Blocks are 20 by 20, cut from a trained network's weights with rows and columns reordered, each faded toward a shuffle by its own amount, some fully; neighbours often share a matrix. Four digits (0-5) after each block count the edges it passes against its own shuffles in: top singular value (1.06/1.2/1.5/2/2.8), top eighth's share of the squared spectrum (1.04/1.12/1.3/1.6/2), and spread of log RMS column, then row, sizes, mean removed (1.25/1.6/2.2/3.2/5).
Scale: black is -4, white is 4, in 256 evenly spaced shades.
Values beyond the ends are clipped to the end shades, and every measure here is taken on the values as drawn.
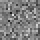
0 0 0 0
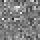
2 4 0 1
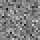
0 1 0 0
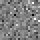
0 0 0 0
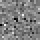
0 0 0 0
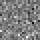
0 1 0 0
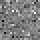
0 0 0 0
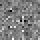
1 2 0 1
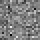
1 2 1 0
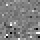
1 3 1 1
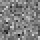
1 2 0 0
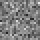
1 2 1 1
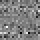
2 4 1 2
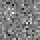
1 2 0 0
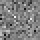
0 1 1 0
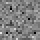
1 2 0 0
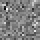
2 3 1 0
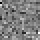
2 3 1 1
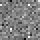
0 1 0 0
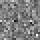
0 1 1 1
